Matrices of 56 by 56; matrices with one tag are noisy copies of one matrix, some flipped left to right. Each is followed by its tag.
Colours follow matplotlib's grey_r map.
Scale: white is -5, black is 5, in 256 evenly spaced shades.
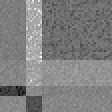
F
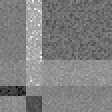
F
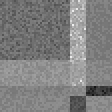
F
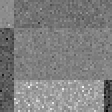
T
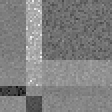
F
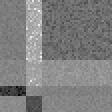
F
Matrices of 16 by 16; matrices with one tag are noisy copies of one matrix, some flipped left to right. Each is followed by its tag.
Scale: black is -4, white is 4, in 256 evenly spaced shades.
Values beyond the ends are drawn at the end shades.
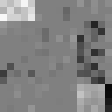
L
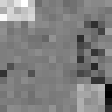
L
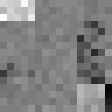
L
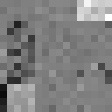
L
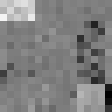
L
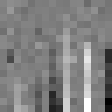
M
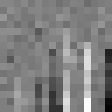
M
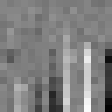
M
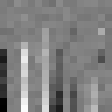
M
